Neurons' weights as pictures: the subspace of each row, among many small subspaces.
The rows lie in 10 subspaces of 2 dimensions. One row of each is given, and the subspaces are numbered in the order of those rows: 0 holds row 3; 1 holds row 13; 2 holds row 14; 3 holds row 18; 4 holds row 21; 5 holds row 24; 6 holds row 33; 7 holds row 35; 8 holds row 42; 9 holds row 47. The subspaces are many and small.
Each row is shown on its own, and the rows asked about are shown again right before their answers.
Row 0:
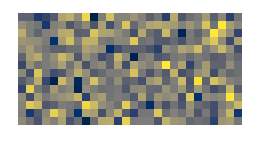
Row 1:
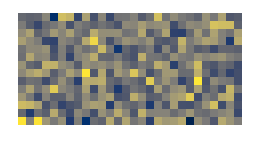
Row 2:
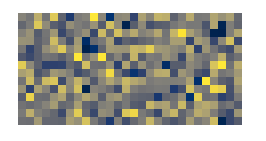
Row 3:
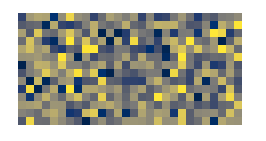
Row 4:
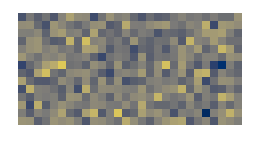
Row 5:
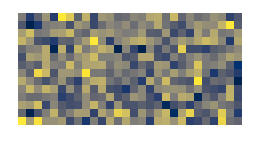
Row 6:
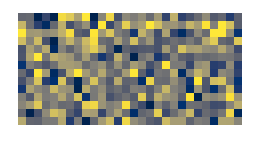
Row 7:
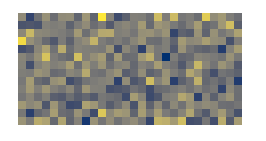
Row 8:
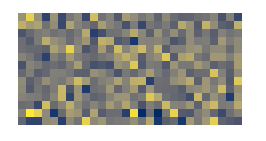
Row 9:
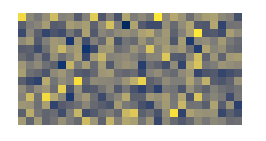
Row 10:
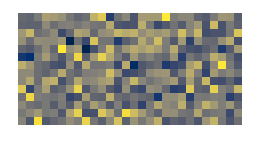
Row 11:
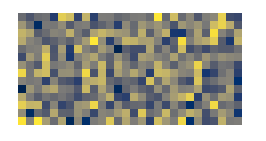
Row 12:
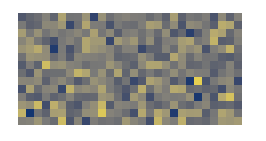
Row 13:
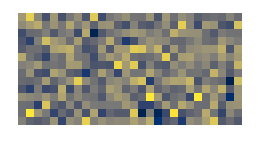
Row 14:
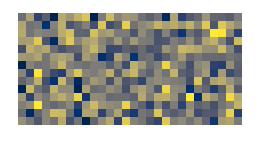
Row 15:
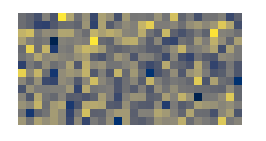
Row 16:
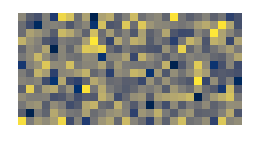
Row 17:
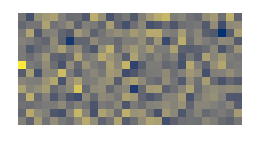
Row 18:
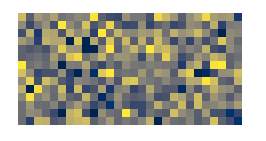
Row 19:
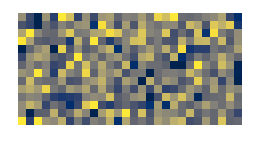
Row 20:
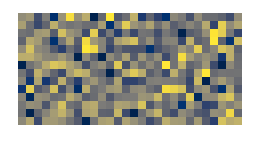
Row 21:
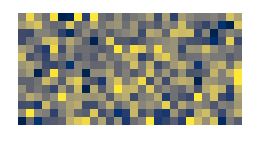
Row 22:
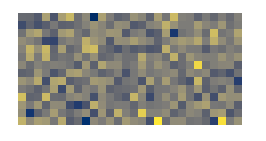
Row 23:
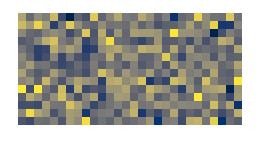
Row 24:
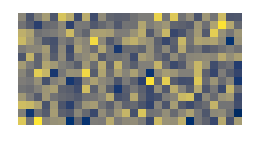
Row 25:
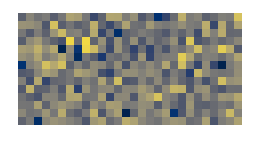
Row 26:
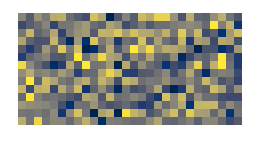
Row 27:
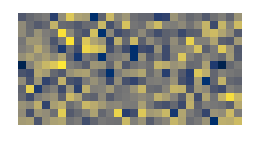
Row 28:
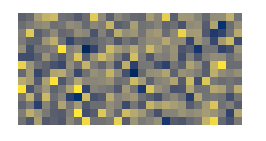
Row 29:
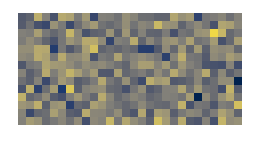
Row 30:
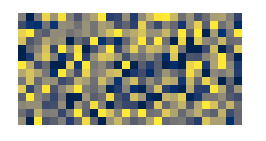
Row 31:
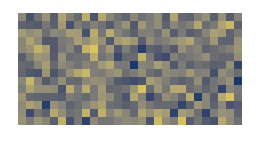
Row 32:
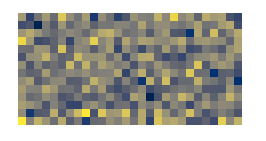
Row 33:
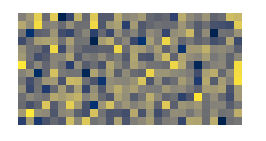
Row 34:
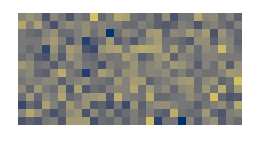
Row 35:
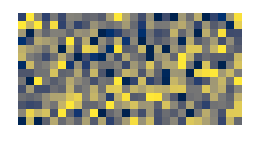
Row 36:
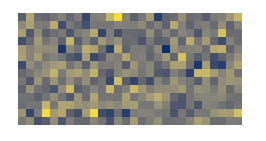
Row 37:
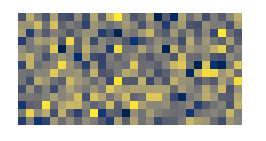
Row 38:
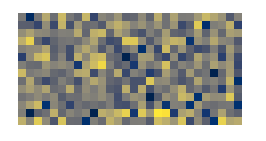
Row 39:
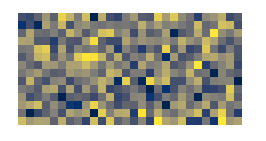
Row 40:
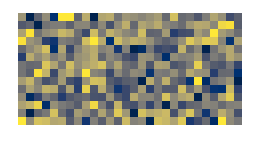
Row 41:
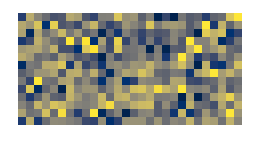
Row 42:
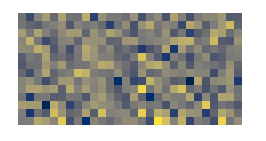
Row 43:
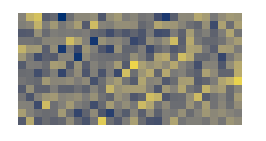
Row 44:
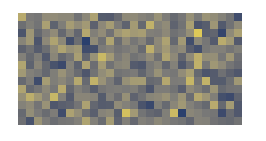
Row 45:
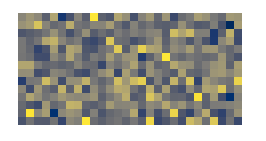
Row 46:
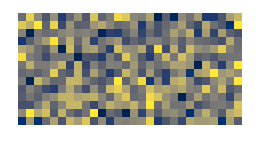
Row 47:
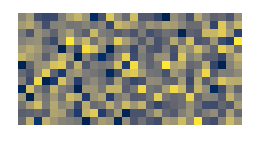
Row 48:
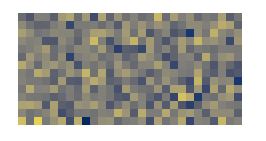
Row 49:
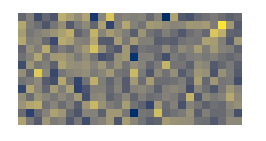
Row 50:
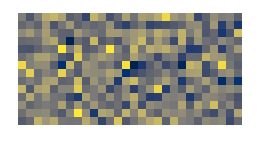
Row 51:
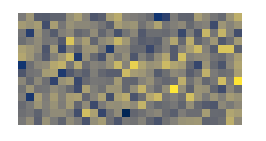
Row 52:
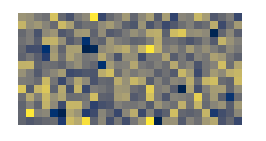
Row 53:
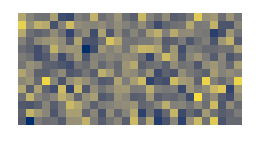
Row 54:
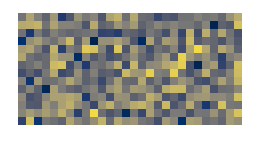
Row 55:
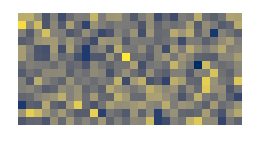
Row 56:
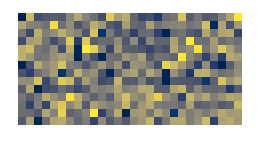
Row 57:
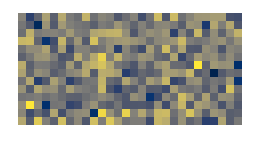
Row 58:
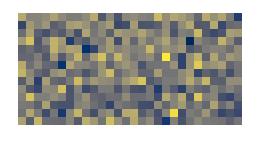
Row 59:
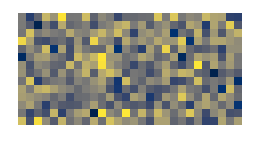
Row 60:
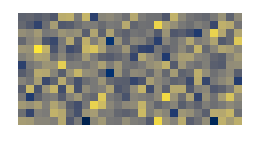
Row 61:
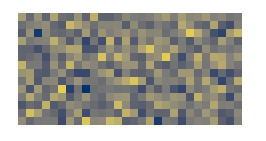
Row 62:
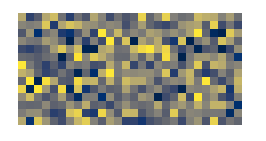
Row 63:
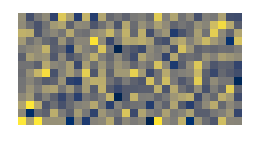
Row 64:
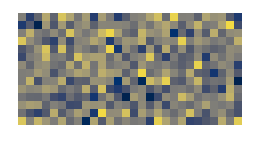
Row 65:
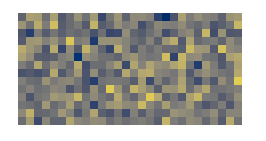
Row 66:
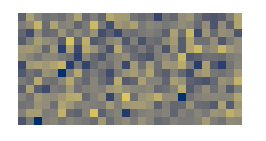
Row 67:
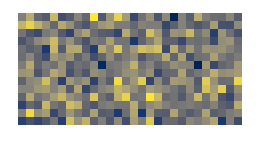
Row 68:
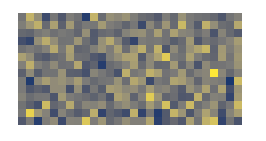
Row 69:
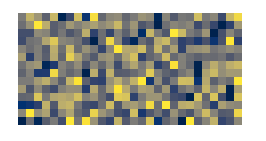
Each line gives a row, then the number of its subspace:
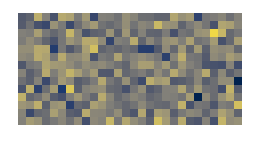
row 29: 0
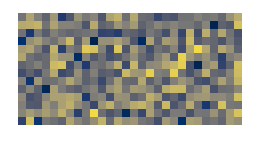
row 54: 6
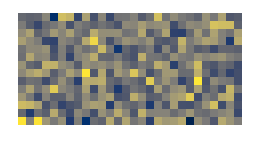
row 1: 5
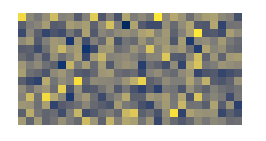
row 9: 1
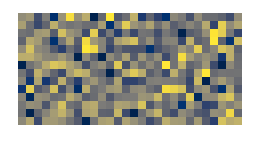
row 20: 6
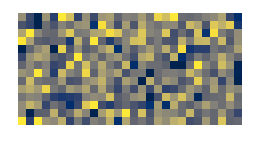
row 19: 6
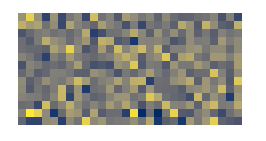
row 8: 1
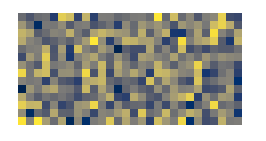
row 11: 5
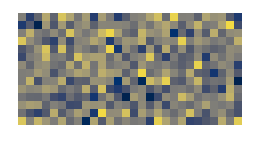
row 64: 7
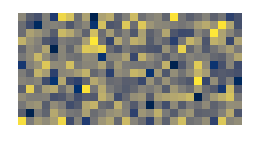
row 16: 6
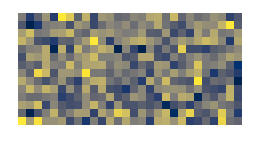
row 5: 4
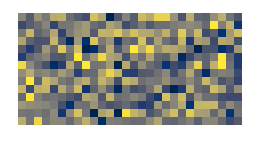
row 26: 6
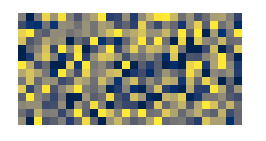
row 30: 9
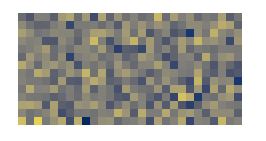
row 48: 5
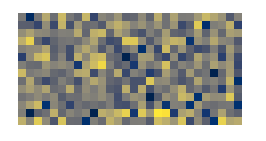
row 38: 1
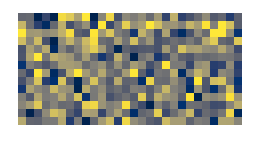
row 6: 2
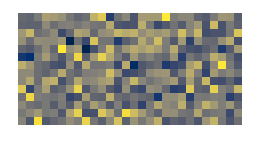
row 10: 9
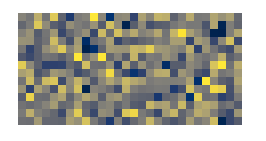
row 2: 6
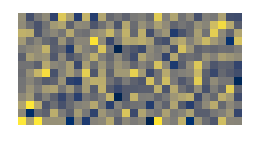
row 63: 5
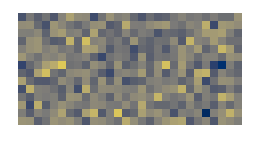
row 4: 4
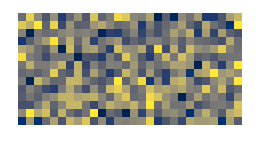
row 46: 7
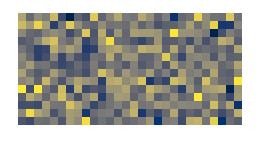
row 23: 0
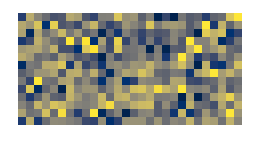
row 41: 8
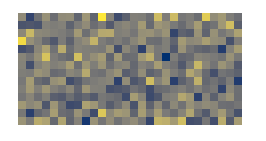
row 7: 7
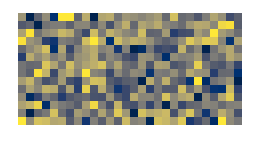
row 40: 4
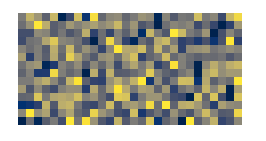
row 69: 5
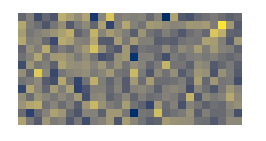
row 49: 2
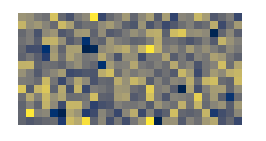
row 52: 3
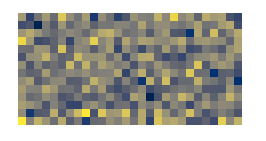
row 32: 7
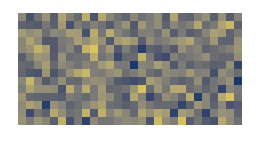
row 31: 8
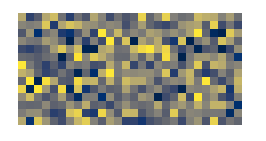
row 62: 0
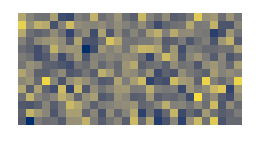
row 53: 0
